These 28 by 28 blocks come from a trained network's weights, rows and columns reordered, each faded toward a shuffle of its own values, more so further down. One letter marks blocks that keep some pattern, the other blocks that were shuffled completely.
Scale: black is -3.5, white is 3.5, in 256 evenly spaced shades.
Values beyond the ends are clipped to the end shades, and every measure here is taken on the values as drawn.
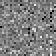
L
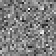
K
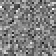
L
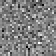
L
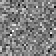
L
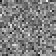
K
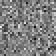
L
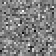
K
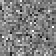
L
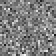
K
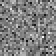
K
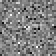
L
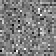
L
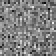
L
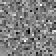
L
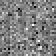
L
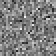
K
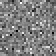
K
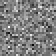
K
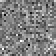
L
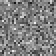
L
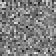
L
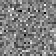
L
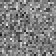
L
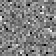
K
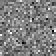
K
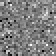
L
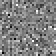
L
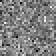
K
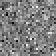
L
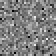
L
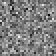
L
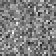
K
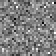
K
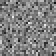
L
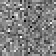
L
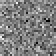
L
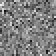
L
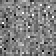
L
